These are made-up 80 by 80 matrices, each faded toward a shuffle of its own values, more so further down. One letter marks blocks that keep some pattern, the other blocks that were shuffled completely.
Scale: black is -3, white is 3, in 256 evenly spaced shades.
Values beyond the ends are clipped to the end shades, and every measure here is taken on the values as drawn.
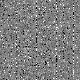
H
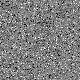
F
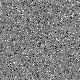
F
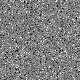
F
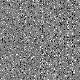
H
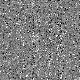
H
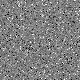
F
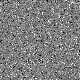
F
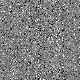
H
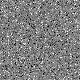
F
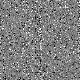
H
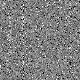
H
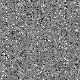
H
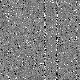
H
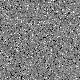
F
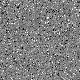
F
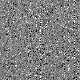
H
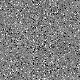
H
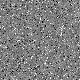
F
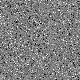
F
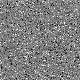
F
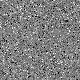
F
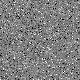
F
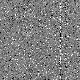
H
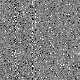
H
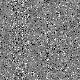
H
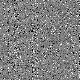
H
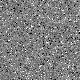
F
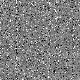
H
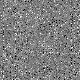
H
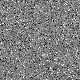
F
